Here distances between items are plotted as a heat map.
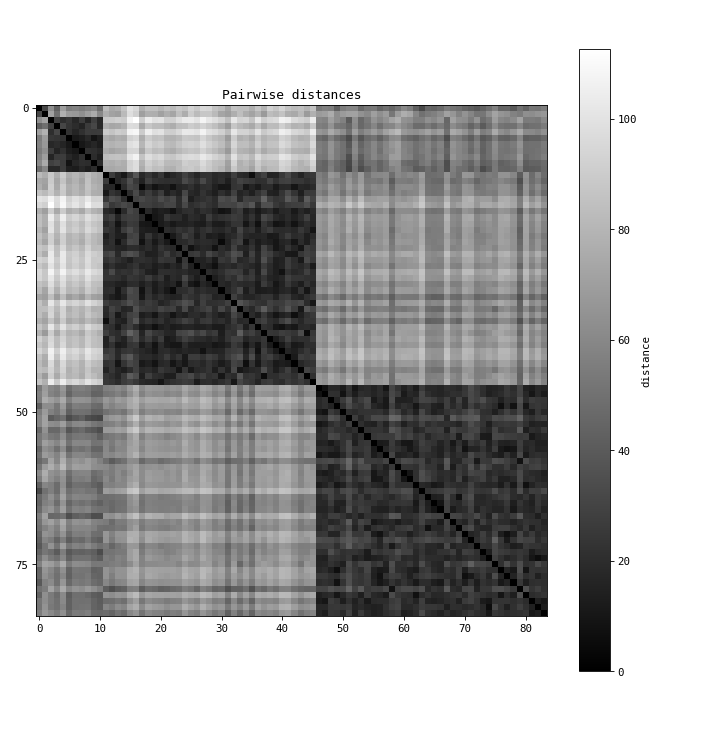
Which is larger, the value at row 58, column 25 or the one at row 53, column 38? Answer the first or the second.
the second
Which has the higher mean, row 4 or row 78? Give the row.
4
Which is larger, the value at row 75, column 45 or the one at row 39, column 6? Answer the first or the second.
the second
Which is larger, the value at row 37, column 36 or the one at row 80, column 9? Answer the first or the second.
the second
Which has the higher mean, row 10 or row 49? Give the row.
10
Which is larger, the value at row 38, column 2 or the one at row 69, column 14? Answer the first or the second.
the first
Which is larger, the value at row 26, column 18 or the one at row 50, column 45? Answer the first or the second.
the second
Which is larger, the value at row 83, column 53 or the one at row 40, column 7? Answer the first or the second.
the second
